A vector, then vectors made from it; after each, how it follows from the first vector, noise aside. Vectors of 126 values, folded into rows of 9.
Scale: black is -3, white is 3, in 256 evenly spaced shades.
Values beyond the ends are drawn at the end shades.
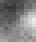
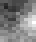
copied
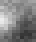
reversed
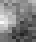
reversed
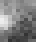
reversed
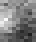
reversed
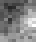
copied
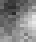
copied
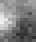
reversed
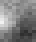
reversed
